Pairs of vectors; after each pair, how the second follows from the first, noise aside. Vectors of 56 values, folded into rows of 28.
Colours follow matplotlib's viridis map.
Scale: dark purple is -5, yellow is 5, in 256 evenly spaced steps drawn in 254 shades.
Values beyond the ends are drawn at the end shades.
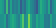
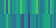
negated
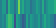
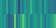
negated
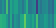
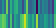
scaled up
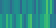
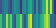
scaled up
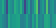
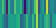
scaled up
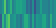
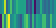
scaled up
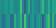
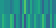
negated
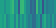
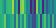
scaled up
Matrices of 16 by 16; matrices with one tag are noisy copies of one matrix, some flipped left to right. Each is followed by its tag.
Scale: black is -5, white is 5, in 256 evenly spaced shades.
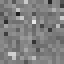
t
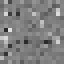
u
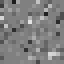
t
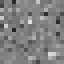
t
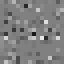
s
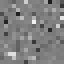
t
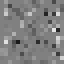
u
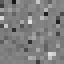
t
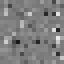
u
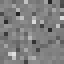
t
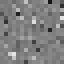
t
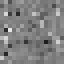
u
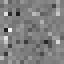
u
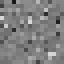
t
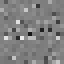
s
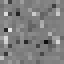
u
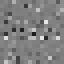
s
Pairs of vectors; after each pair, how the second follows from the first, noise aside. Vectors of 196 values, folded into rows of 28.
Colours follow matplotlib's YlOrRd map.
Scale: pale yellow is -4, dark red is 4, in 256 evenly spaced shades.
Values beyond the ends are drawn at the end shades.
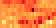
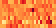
sign-scrambled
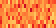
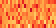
copied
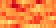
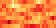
negated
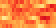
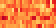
sign-scrambled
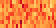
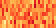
reversed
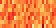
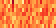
reversed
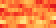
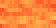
shrunk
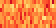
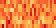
reversed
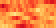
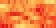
negated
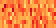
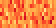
reversed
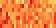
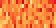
negated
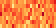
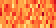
copied
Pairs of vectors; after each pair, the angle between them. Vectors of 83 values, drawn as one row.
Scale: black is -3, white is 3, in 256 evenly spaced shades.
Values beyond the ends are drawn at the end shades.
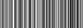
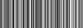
nearly opposite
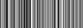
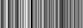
nearly opposite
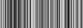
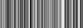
partly aligned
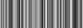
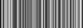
partly opposed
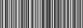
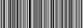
nearly opposite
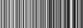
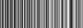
nearly opposite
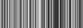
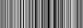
partly aligned
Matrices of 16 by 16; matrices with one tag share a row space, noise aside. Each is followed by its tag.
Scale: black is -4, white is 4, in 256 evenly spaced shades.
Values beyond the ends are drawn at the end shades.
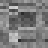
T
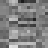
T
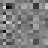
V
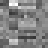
T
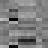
T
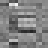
T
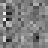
V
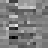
T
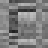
T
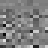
V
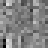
V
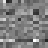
V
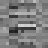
T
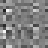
V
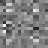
V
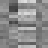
T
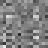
V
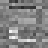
T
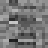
T
